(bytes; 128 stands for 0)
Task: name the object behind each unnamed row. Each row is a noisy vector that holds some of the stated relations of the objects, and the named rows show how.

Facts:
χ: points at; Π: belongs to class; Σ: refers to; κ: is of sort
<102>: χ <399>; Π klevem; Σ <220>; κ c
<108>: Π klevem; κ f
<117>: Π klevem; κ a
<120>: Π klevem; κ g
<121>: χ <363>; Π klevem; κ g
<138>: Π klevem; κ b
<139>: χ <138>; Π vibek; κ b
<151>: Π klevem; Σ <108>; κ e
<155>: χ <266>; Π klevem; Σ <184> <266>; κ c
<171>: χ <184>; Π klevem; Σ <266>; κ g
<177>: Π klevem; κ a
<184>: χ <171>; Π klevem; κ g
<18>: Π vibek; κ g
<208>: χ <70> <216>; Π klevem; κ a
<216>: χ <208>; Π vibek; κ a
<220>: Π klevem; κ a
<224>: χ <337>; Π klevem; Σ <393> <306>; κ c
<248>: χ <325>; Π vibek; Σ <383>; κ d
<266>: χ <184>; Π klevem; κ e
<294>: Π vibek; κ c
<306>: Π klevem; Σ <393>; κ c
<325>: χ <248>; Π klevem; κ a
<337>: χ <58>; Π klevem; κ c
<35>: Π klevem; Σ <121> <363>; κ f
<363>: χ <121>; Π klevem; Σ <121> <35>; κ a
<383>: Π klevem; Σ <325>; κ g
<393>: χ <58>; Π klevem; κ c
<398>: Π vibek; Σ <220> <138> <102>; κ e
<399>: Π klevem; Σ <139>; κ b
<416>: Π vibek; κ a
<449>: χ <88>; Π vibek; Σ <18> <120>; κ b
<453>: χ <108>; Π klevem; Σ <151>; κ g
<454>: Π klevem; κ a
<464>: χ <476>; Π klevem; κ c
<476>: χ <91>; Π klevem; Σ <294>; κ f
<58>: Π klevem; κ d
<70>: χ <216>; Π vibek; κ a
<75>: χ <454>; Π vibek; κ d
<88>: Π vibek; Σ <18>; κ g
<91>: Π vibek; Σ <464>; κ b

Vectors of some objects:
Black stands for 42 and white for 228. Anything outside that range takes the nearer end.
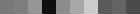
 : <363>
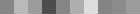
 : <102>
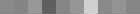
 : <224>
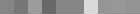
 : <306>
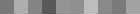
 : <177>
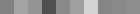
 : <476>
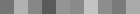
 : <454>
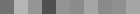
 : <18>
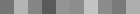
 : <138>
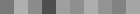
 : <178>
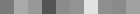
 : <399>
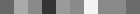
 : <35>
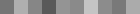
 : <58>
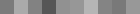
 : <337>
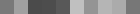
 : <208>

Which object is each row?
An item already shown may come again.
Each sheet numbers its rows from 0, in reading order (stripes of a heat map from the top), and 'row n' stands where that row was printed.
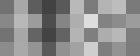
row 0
<216>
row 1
<102>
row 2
<70>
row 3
<155>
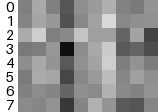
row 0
<464>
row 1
<453>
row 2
<184>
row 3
<363>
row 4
<155>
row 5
<449>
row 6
<393>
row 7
<325>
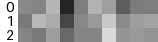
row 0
<248>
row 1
<398>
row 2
<306>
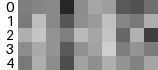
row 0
<121>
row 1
<220>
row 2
<171>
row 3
<155>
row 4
<178>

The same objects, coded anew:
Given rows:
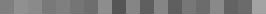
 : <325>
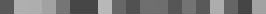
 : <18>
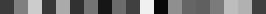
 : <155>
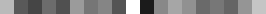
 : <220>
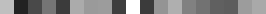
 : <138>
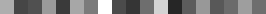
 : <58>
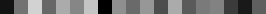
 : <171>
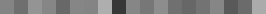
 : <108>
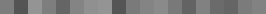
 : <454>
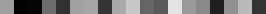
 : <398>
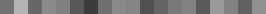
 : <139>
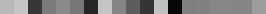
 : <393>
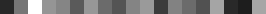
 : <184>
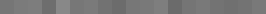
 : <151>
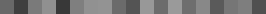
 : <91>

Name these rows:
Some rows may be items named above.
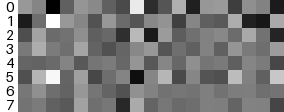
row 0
<224>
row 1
<184>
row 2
<449>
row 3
<464>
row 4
<248>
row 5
<266>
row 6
<208>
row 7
<453>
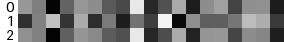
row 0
<224>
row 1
<155>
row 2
<224>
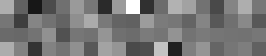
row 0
<102>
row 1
<399>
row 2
<216>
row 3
<337>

